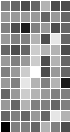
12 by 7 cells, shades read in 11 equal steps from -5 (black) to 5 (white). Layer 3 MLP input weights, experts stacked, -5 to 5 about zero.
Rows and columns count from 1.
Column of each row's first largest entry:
5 1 5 6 4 4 4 3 3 3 6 5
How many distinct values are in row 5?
4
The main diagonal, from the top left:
0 1 -4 2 2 2 -1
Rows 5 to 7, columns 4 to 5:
3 2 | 3 -2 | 5 -2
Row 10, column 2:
-1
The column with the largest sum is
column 4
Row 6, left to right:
1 0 1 3 -2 2 -1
